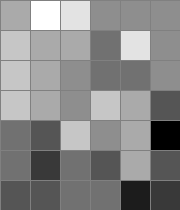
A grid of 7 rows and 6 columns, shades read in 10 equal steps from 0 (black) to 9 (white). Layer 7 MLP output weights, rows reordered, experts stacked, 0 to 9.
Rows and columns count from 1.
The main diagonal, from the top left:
6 6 5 7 6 3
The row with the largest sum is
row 1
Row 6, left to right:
4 2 4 3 6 3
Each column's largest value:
7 9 8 7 8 5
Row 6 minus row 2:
-3 -4 -2 -1 -2 -2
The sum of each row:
38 36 31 34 25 22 17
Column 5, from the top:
5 8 4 6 6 6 1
